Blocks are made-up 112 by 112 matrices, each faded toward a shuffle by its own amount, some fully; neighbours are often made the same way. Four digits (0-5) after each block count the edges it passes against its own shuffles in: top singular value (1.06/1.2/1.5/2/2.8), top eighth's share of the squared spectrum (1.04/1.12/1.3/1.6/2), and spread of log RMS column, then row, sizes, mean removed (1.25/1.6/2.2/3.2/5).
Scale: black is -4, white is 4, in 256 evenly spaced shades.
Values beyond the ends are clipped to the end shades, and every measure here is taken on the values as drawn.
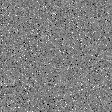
3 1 0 0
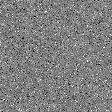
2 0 0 0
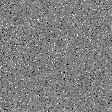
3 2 1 0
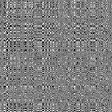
5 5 4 4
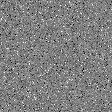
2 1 0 0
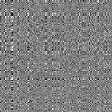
5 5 4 3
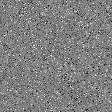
0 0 0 0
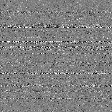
3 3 0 4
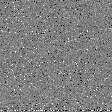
3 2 0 1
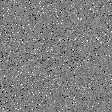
1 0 0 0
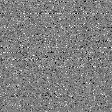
2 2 0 3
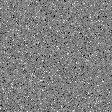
0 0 0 0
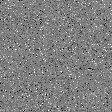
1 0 0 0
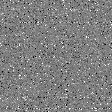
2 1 0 1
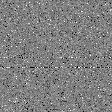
2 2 0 2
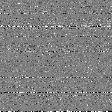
3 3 0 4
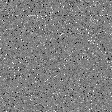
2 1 0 1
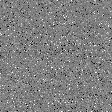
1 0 0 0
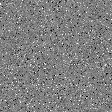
0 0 0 0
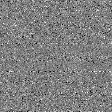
1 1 0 3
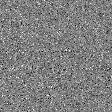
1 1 0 2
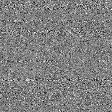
1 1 0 3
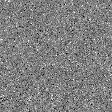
0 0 0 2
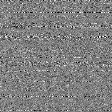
2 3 0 4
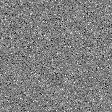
0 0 0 1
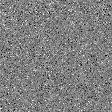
0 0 0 1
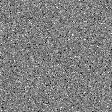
0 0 0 1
